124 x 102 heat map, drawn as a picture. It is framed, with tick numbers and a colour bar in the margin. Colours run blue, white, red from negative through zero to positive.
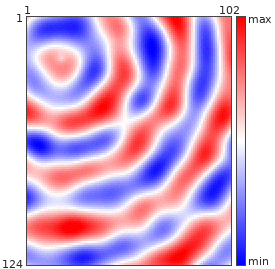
There is no overall slope. There are no lone odd cells. Rings spread out from the top left.
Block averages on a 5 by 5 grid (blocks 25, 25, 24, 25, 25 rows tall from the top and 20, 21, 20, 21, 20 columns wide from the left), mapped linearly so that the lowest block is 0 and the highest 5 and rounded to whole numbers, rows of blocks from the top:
1 0 2 3 1 / 2 3 3 4 2 / 1 2 4 1 5 / 3 2 1 3 0 / 4 3 2 4 4
